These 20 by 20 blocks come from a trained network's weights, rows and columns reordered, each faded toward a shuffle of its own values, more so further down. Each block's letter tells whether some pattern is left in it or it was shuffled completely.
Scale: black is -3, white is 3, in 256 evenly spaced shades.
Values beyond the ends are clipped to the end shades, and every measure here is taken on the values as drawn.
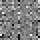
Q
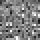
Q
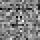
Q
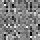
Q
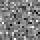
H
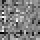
Q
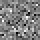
H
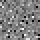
H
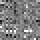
Q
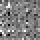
Q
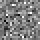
H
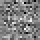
Q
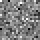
H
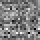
Q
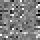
Q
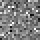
H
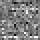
Q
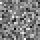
H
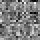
Q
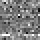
Q
